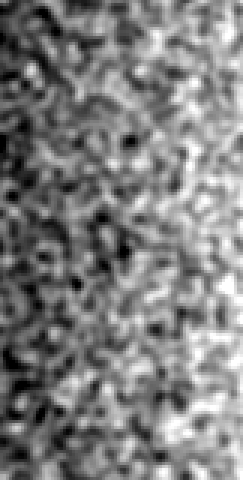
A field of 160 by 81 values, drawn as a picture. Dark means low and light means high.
There are no lone odd cells. No regular stripes run through it. No row or column stands out. The texture is blotchy. There is an overall slope up to the right. Overall the values sit about 50% of the way up the scale.
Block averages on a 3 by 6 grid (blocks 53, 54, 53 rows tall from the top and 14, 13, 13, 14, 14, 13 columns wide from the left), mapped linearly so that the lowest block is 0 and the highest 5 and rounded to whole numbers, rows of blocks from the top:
012344
012345
012345
